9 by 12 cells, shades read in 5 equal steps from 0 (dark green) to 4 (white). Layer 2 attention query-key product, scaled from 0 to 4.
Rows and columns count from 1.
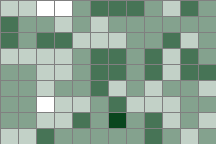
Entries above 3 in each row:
2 0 0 0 0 0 1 0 0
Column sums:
19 21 24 24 19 16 14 18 16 22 17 19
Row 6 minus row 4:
-1 -1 0 -1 0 0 2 0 2 -1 1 1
